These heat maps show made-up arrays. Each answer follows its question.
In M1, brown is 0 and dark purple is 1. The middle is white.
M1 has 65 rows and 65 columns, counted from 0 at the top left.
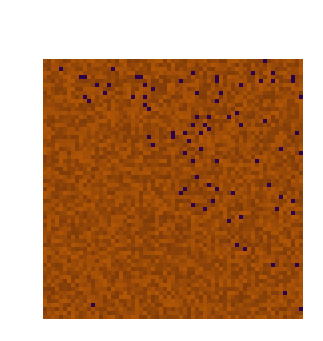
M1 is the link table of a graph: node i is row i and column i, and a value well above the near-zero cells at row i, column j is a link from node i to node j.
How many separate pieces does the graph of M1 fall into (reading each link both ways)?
6
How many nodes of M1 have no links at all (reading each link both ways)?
4
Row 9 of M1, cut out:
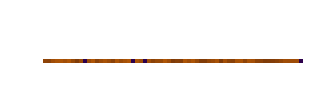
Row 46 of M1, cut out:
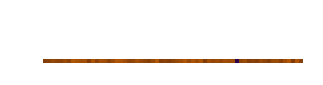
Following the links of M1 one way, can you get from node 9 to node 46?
yes
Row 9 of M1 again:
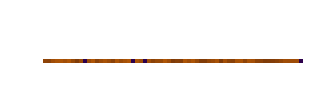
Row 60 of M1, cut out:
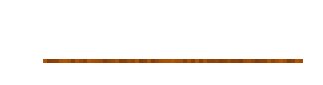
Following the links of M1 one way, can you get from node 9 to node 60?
yes
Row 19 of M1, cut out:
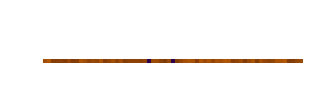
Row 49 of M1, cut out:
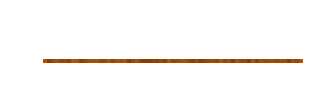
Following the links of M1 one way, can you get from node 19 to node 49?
no
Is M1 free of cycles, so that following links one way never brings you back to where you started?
yes
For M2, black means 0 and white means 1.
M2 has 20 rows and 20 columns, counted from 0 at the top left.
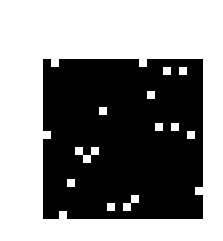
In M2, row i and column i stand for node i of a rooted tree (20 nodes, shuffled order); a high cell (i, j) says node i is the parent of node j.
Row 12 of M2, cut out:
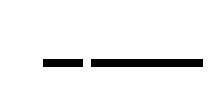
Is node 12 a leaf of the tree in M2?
no
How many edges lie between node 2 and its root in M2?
5
